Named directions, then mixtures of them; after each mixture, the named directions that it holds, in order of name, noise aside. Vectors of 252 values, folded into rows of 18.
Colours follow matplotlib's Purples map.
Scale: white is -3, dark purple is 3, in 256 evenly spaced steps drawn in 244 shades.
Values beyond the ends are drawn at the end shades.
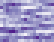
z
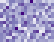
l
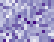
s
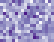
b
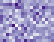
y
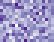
l, y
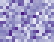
b, l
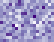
b, l, y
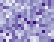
s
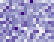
l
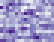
b, z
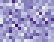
y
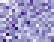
l, s, y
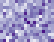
b, s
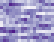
z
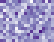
b, l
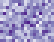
b, l, s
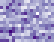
b, l, z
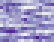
z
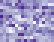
s, y, z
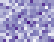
l, s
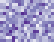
b, l, s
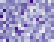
b, l, s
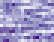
z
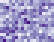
l, s, z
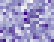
b, s, z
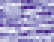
z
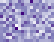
l, y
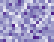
b, y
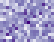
b, l, s
